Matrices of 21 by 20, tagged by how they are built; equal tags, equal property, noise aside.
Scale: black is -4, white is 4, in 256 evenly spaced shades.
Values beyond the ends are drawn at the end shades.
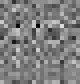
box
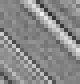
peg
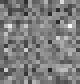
box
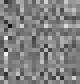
box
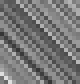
peg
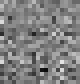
box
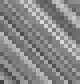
peg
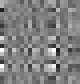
box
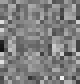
box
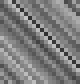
peg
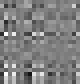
box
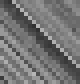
peg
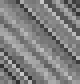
peg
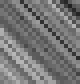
peg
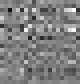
box
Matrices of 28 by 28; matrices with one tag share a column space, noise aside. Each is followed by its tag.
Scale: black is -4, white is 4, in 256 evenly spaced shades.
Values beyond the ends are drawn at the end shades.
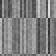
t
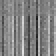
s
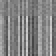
s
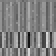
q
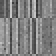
t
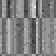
t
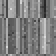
t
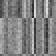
t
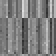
t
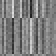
t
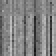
s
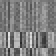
q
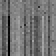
s
